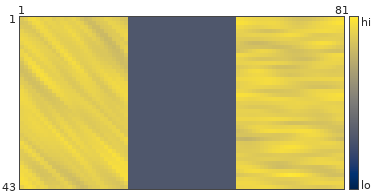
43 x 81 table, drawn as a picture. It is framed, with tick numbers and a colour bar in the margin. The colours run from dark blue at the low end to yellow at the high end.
The table splits into one row of 3 panels. Panel 1,1: very high, slanting down to the right, faint in contrast. Panel 1,2: low, flat. Panel 1,3: very high, streaked across, faint in contrast.
